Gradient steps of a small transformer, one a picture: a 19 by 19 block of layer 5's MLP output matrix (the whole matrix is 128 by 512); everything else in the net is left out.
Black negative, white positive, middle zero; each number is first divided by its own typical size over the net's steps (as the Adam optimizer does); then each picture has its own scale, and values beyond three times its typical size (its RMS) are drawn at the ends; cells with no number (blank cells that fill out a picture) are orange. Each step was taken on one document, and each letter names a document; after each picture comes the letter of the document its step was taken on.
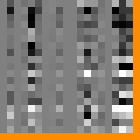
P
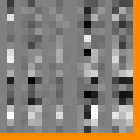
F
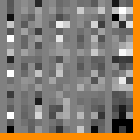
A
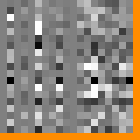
A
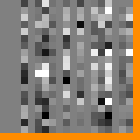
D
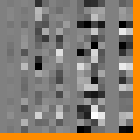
F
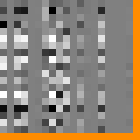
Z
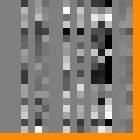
D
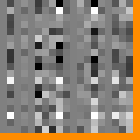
A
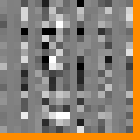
Z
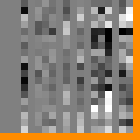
D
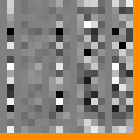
A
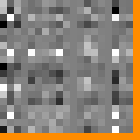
A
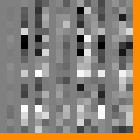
P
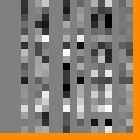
D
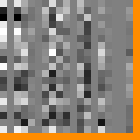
Z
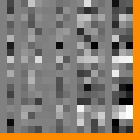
P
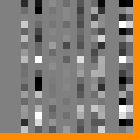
P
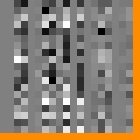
Z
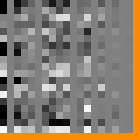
Z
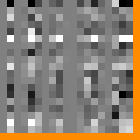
A
